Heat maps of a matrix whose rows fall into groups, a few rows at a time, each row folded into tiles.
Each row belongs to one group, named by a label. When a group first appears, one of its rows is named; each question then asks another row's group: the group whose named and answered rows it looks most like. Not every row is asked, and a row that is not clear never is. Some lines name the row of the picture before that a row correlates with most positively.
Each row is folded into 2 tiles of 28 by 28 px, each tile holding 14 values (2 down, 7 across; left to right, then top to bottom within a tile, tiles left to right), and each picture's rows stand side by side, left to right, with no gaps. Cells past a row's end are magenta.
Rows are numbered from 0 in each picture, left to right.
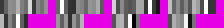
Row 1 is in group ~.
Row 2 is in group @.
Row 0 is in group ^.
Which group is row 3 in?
@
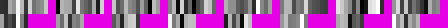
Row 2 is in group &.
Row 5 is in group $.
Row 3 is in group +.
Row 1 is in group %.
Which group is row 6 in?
+
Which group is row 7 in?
+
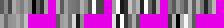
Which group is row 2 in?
~
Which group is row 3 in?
&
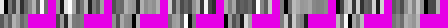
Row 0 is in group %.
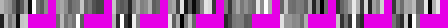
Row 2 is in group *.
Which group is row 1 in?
$
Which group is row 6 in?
^
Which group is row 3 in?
+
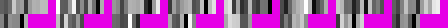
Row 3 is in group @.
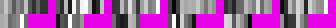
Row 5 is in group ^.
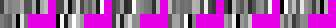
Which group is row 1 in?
&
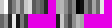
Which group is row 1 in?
&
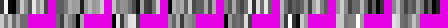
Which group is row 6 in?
$
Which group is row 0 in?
~
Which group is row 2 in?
&
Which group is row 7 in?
$
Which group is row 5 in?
*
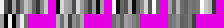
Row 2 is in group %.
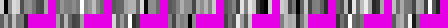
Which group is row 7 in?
@
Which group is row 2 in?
^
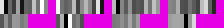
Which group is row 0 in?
%
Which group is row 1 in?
%
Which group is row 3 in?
*
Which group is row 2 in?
%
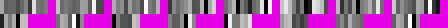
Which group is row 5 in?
+
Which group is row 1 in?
@
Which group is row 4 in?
&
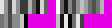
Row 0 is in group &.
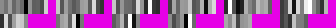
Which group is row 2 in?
@
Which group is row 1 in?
@
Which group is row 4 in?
~
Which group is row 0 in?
&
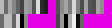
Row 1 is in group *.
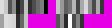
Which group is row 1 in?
%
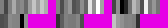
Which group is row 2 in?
~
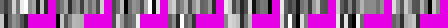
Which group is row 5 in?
*
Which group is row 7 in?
&
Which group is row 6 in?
*
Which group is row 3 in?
%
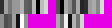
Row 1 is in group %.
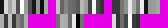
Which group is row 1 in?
@
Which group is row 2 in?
^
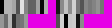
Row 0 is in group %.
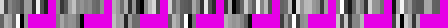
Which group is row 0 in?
@
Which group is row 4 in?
~
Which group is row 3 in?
@
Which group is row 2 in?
+
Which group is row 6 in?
~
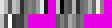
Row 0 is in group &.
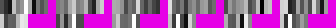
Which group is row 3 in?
*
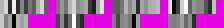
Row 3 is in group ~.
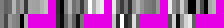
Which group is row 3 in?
&
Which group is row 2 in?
*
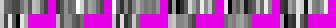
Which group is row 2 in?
*
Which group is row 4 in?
%
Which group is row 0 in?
*
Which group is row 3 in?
~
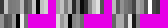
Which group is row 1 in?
+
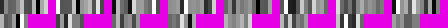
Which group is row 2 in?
~
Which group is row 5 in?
~
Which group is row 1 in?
%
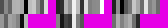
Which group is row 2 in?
~
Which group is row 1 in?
^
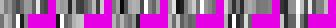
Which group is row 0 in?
@
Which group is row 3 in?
~
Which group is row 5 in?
^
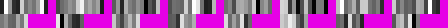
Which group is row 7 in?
@
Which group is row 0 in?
~
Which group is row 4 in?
^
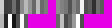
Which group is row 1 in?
$
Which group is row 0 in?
*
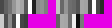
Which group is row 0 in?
^
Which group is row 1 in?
@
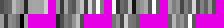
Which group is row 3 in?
$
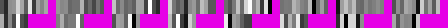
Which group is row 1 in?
$
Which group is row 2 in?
@
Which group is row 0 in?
^
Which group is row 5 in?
^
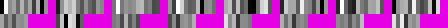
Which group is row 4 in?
+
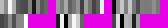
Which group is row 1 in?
&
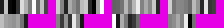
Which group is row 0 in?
~
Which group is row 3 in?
@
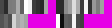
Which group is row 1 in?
^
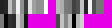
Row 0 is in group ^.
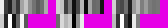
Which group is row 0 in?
*
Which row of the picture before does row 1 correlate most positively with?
1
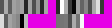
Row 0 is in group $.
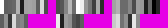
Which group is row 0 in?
%
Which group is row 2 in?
$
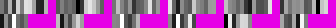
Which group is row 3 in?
*
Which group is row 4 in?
&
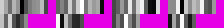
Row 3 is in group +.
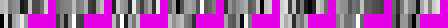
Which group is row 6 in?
$
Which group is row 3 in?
~
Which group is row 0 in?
&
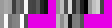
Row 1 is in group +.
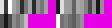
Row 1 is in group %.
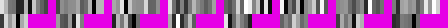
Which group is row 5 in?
%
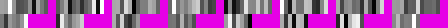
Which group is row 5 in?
*
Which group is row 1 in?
&
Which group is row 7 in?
$
